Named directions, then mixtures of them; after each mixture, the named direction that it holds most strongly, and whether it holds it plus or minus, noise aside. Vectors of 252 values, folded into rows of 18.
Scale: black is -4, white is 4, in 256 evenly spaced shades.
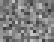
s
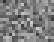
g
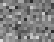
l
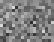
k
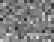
l, plus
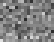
l, plus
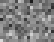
l, plus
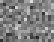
l, minus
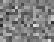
k, minus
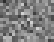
g, plus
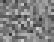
g, plus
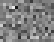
l, plus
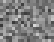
g, minus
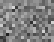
k, plus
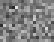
k, minus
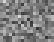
g, minus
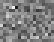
k, plus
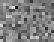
l, plus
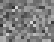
k, minus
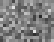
s, minus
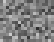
g, minus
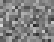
k, plus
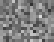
s, plus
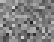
k, plus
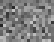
k, minus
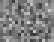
s, minus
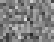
l, minus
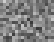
g, minus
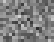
g, minus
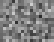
s, minus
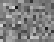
l, plus
